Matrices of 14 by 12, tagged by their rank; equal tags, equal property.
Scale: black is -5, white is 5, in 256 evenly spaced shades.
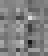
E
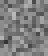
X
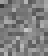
X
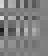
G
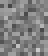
X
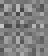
E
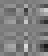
G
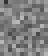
X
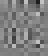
E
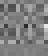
E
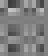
G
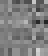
E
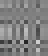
G
